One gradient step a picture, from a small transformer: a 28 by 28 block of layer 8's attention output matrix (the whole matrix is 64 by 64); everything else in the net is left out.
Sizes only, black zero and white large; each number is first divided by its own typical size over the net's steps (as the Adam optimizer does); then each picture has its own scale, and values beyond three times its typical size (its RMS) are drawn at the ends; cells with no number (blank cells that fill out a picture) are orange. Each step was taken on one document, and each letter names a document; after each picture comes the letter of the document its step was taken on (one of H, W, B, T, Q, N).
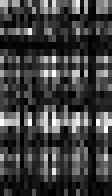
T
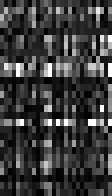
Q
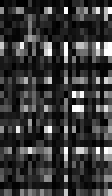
Q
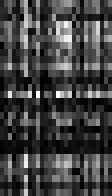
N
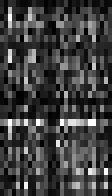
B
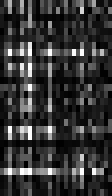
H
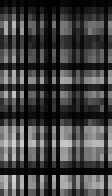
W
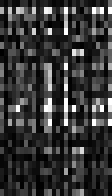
Q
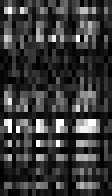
B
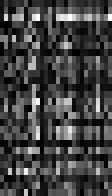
N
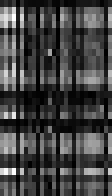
W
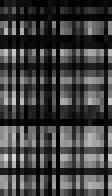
W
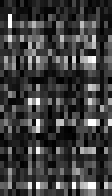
B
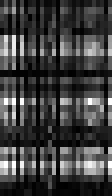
W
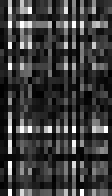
H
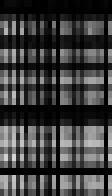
W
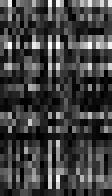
N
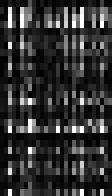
H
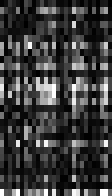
T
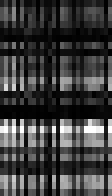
W
